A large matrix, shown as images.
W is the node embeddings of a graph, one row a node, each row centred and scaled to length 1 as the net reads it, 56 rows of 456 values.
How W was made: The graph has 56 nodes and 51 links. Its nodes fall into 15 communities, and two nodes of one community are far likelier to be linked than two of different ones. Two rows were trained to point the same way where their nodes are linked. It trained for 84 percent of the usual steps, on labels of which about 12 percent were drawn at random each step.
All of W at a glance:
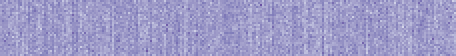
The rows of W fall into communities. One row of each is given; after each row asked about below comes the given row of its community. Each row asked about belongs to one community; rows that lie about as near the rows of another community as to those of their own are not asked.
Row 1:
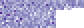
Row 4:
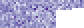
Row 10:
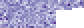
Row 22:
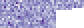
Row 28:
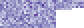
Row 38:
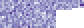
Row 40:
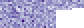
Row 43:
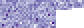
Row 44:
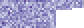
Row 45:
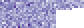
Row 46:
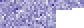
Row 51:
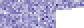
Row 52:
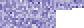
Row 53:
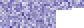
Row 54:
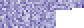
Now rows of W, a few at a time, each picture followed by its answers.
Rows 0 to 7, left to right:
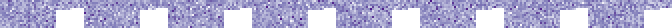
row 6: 53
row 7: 52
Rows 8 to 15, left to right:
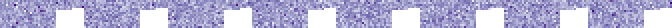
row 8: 22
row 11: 45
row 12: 53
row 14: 38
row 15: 46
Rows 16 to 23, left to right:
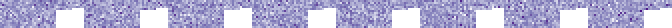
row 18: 38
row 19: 28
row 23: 54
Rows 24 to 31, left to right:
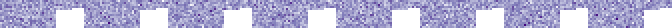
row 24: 51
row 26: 10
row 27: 22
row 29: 44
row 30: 46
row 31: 28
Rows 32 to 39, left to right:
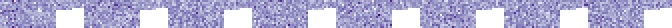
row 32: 4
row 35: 40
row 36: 43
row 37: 53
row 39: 51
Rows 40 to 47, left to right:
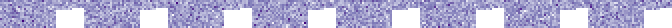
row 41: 43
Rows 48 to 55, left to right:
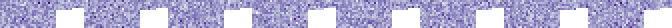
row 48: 52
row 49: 38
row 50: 52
